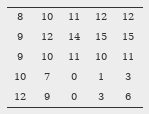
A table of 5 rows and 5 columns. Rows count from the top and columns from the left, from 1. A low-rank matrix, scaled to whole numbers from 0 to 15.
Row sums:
53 65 51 21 30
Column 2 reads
10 12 10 7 9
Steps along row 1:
up up up same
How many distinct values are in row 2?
4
